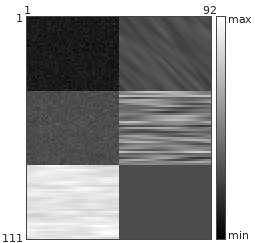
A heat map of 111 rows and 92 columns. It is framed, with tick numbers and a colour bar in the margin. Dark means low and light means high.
It is made of 3 by 2 panels. Panel 1,1: very low, fine-grained, faint in contrast. Panel 1,2: low, slanting down to the right, faint in contrast. Panel 2,1: low, fine-grained, faint in contrast. Panel 2,2: middling, streaked across, strong in contrast. Panel 3,1: very high, streaked across, faint in contrast. Panel 3,2: low, flat.
